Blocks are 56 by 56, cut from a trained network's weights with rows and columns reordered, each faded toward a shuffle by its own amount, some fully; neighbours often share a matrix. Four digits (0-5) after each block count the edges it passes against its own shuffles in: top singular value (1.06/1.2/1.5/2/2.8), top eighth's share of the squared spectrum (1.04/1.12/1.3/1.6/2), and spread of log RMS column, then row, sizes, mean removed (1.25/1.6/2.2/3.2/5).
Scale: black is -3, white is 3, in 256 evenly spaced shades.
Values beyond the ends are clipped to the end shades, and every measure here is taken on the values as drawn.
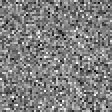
0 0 0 0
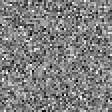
2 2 0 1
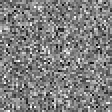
1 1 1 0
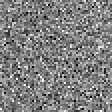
0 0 0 0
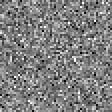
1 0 0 0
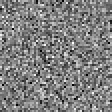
2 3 0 0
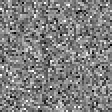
0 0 0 0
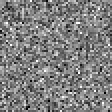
0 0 0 0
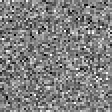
1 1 0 0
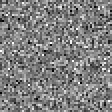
1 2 0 1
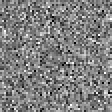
1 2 0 1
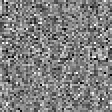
3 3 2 2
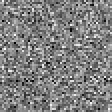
2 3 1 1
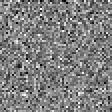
2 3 1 1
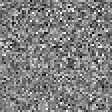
3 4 2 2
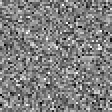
2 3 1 1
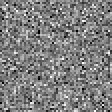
2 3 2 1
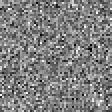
1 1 1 0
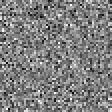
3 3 1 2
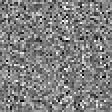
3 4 2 2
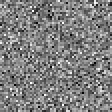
1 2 0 0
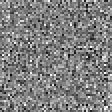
2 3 1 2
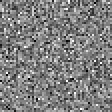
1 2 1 0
